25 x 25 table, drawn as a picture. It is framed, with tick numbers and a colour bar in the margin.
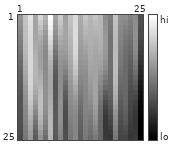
Slope: up to the top left. Ninth with the lowest average: bottom right. Grain: streaks running down.
